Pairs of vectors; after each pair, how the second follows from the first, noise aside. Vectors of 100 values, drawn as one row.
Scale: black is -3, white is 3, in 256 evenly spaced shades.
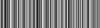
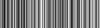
shuffled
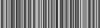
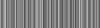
shrunk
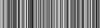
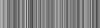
shrunk
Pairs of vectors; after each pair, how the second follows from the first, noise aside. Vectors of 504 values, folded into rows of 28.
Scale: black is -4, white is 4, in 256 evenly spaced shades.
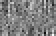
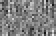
copied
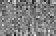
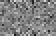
sign-scrambled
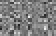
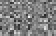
copied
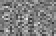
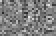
reversed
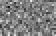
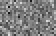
sign-scrambled
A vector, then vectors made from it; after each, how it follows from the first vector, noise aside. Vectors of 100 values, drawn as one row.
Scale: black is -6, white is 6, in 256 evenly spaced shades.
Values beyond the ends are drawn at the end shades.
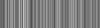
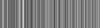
sign-scrambled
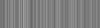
shrunk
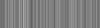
shrunk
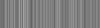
shrunk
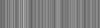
shrunk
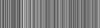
sign-scrambled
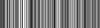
scaled up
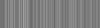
shrunk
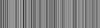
sign-scrambled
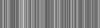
sign-scrambled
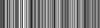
scaled up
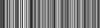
scaled up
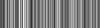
scaled up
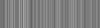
shrunk
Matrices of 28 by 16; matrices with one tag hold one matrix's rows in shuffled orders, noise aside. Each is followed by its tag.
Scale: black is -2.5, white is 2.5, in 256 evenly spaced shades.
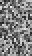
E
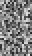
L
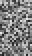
E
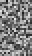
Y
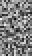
Y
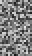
Y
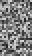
Y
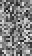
L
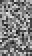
Y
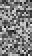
Y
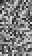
E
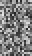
L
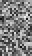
E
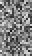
L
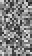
L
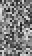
L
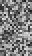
E
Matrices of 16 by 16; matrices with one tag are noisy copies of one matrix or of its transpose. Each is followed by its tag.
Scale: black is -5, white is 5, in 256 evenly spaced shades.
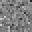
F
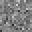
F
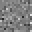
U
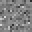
F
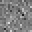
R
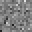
F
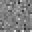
U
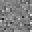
U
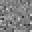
U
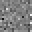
U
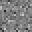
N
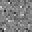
N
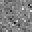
R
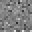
U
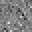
R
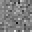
U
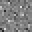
N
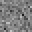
R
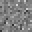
F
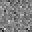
N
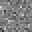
N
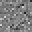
F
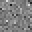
N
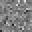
F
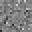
F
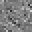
R
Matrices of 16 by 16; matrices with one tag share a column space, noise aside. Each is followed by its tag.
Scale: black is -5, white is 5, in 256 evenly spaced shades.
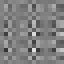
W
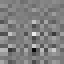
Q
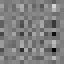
W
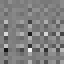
Q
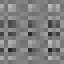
W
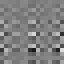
Q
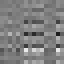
Q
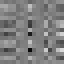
W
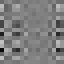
W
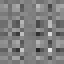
W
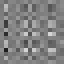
W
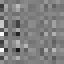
W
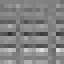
Q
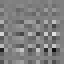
Q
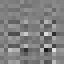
Q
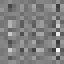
W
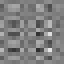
W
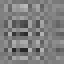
W
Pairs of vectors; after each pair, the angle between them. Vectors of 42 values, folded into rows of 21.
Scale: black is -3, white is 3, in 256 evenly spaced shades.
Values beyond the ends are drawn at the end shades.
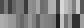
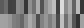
nearly parallel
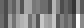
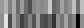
nearly opposite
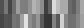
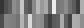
partly aligned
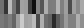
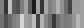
nearly parallel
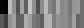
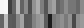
nearly opposite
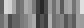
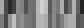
nearly opposite
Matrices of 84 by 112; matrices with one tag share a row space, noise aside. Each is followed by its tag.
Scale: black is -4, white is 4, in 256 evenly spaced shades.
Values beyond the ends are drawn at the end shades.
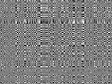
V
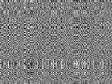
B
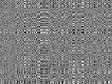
V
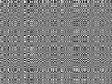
B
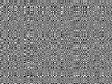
B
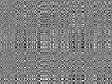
V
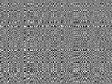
B
